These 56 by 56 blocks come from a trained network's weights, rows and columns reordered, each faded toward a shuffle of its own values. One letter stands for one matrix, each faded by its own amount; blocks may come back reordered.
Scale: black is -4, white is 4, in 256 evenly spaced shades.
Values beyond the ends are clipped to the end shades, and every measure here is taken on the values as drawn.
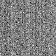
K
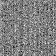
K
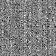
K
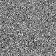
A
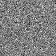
A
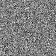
A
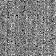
K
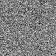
A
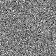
A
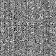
K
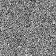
A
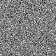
A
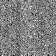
K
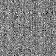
K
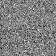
A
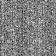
K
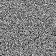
A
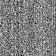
K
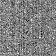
K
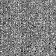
K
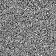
A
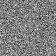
A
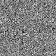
A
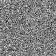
A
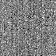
K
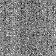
K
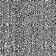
K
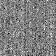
K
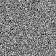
A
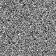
A
